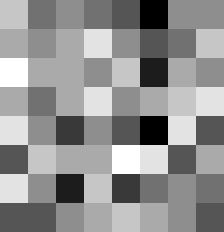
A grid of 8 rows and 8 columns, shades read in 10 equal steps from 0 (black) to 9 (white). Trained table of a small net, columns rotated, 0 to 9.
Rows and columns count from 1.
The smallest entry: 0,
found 2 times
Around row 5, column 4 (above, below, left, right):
8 6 2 3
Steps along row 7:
down down up down up up down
